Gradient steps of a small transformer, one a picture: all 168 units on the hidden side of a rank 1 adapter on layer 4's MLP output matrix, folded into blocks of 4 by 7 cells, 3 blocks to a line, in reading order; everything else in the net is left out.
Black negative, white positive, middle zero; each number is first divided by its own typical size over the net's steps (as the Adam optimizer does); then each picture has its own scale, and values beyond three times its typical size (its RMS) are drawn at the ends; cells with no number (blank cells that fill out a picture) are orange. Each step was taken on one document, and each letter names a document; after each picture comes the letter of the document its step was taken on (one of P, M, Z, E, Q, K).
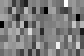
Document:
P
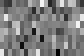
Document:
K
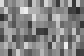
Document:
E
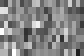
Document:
E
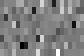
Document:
K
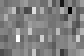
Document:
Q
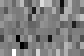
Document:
K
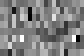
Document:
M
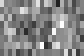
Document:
E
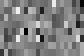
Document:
Q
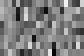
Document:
P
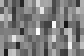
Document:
M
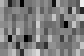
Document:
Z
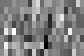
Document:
E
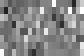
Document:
Z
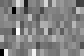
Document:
Q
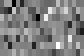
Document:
P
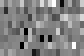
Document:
K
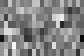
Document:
E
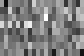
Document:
P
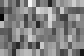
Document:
P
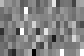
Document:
Z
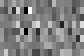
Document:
Q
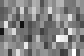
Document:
E
